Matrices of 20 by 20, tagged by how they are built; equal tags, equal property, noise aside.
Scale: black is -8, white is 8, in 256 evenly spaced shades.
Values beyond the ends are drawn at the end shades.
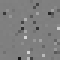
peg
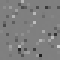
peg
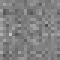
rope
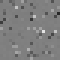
peg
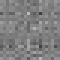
rope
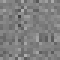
rope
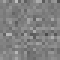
rope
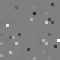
peg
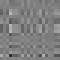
rope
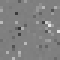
peg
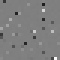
peg
